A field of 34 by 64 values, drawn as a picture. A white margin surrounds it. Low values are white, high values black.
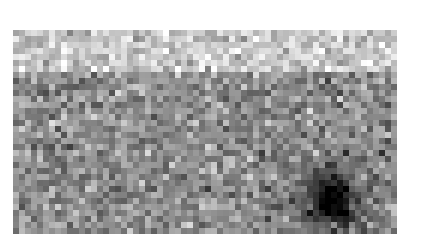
Seam: horizontal, 20% of the way down, the bottom part higher. Ninth with the highest average: bottom right. Bumps: one, in the bottom right.
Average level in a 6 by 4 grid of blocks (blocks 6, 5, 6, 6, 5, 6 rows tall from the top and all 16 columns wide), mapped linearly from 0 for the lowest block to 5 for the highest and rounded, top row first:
0 0 0 0
2 2 2 2
2 3 3 3
3 3 3 3
3 3 3 5
3 3 3 5
